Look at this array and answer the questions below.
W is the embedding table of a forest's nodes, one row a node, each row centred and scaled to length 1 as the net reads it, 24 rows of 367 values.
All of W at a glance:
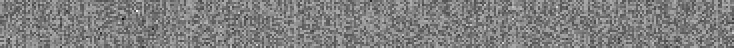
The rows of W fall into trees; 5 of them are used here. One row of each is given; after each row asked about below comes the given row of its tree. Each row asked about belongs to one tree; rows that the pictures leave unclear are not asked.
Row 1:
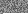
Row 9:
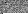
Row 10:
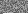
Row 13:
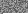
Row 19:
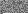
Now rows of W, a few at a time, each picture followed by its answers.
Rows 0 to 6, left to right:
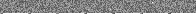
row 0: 13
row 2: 13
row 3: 1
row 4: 1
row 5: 13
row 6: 13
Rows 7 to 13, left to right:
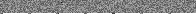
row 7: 1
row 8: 10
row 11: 10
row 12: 9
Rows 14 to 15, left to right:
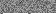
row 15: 19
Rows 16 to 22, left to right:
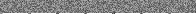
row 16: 1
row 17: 13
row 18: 10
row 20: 10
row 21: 19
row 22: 1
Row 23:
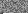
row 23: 10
